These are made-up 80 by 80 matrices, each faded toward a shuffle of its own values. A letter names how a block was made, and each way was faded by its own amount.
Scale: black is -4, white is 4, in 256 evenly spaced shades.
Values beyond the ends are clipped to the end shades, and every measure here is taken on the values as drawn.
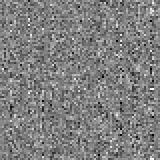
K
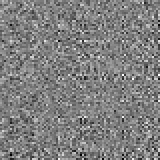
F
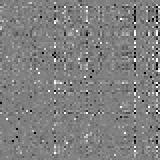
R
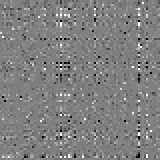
R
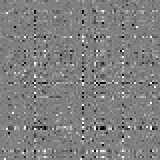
R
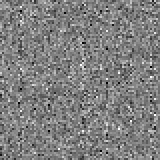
K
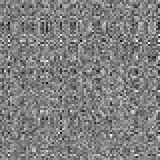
F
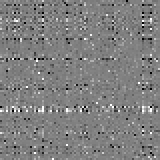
R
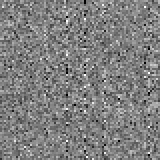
K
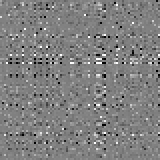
R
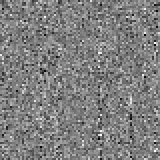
K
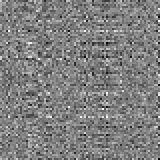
F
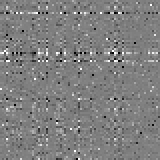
R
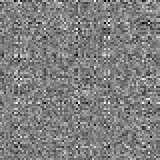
F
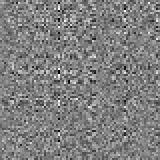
F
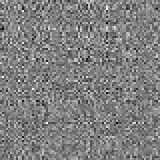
F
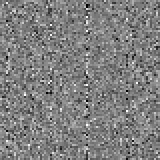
K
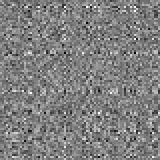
F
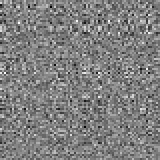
F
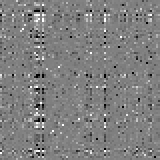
R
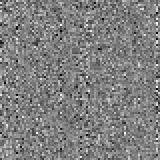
K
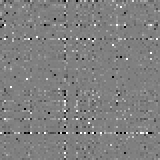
R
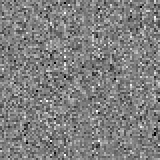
K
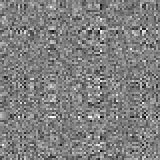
F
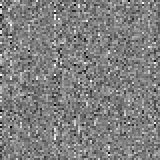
K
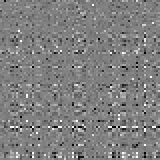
R
